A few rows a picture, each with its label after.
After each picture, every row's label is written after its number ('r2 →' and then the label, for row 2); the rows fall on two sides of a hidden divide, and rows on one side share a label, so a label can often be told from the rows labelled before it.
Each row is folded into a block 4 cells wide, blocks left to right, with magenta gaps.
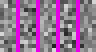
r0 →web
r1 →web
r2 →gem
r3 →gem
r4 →web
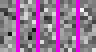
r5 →web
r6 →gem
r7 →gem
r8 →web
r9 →web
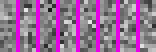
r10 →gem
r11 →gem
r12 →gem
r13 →web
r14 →web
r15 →web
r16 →web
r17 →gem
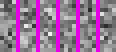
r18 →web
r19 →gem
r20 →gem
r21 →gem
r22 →gem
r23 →web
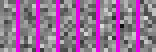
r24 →web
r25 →web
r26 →web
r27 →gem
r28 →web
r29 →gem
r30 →web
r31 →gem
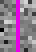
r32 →web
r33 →web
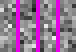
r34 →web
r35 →web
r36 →web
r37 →gem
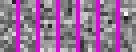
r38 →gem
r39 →web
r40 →web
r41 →web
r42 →web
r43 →gem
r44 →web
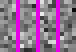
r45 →web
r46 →gem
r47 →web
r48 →gem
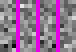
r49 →gem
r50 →web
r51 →web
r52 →web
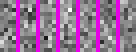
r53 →gem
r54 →web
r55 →gem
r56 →gem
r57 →gem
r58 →web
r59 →web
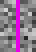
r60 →gem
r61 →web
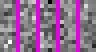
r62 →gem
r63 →gem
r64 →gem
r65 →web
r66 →gem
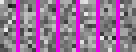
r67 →web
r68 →gem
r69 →gem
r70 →web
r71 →web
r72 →web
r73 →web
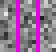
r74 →gem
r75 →web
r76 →web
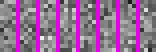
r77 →gem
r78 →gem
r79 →web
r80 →gem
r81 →gem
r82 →web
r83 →web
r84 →gem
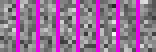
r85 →gem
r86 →web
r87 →web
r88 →web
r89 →gem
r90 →web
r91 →web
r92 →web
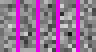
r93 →gem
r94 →web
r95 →web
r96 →gem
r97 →web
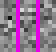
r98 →web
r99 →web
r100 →web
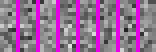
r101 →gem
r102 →gem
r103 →web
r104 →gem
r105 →web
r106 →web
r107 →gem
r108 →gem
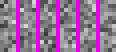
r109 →gem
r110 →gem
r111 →gem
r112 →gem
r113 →web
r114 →gem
